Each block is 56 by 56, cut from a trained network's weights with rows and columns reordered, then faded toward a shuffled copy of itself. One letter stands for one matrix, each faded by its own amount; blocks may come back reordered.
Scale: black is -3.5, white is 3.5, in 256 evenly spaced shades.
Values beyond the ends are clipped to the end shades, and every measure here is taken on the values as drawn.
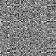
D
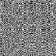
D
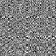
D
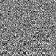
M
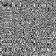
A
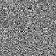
M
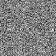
M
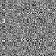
D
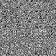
M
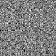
M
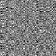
D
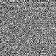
M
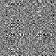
D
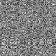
M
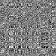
D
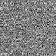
M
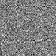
M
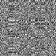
A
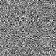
M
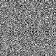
M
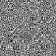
A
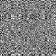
D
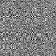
D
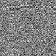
M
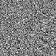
M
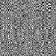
D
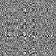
D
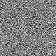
M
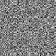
M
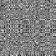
D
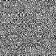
M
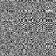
D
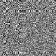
A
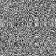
A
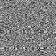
A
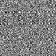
M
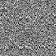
M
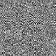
A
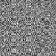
A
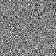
A
